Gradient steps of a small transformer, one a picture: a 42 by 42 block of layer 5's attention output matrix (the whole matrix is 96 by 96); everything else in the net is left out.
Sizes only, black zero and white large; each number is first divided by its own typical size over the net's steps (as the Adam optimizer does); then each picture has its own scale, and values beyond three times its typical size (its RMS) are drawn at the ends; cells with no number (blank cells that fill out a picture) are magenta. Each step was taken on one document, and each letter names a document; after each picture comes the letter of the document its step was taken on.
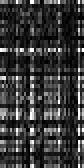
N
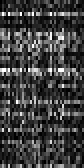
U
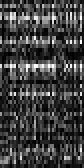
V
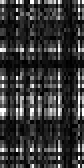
N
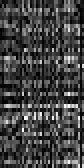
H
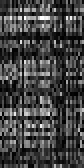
V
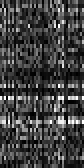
U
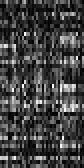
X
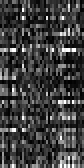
X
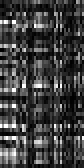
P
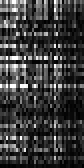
P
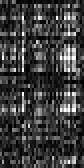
X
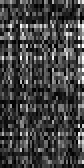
H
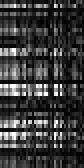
P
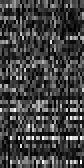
V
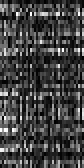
H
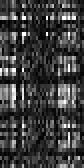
X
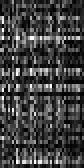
U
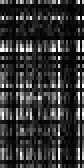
N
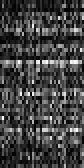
U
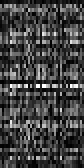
V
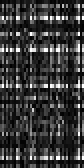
N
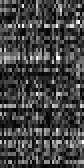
H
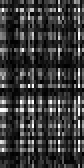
N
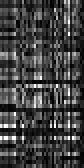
P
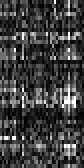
X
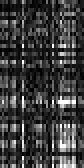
X
